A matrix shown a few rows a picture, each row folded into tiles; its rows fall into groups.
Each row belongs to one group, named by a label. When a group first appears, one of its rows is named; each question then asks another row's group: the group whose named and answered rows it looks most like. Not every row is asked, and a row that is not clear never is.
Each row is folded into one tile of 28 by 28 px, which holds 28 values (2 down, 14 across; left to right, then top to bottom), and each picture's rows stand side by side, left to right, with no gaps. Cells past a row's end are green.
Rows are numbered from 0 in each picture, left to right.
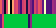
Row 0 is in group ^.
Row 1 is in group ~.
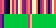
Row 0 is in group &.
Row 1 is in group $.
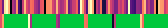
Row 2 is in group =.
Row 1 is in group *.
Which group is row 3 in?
$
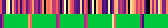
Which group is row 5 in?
&
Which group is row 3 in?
^
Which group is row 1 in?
*
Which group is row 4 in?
*
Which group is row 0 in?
^
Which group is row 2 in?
^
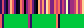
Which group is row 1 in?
&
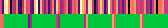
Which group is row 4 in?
*
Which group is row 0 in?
$
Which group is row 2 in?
=
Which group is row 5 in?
*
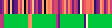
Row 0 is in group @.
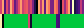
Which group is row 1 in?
&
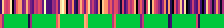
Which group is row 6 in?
~
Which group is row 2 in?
$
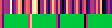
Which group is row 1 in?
$
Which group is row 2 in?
&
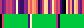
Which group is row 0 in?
~
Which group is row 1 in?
$
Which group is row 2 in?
&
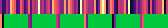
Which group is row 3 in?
=
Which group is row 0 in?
&
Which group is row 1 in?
=
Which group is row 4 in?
~
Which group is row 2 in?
^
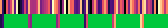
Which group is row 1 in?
=
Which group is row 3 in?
&
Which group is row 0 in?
~
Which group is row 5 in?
*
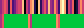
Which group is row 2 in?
$
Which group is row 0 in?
@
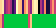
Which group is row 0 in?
=
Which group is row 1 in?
$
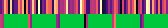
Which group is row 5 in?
^
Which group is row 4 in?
@
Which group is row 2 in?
=
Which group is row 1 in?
@
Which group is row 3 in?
~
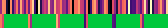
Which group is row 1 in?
@
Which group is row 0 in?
@
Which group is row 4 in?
~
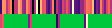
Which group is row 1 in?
^
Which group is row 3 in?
$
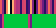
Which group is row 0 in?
^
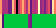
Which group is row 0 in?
*
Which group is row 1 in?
=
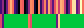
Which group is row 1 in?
@
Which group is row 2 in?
$
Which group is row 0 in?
&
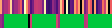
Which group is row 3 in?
@
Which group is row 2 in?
@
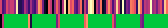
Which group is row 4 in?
@
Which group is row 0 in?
~
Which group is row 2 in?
^
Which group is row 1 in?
&
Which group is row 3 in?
$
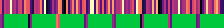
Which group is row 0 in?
=
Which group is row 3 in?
^
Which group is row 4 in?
=
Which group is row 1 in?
~
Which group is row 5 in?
~
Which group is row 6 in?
=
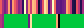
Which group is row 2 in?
&
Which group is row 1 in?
$
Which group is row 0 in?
^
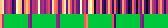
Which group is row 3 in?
$
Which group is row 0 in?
=
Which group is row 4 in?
&
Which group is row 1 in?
=
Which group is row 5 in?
&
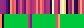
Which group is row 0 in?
&
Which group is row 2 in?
$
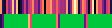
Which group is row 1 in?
*
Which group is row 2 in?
=
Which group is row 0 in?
~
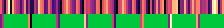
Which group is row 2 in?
&
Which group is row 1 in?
&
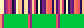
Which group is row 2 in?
@
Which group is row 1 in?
@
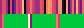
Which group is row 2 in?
@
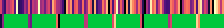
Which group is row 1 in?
=
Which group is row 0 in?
~
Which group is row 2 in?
&
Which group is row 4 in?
*
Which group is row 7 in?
*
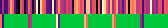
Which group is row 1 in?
^
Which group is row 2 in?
*
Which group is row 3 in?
*
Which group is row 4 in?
*
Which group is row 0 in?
&
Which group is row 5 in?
=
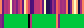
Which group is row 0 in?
=
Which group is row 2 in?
=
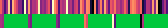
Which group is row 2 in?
=
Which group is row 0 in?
^
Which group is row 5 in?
~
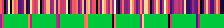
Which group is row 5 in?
$
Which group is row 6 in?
~
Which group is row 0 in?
^
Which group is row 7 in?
&
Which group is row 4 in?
&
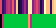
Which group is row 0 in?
~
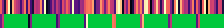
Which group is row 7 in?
^
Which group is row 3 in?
$
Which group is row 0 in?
^
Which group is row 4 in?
$
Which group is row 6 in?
^
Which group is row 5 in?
$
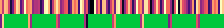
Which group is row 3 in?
&
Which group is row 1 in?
=
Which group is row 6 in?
^
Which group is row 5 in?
$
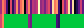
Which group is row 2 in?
~
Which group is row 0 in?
@
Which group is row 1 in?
=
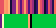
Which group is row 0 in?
$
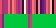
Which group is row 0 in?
^
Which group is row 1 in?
@
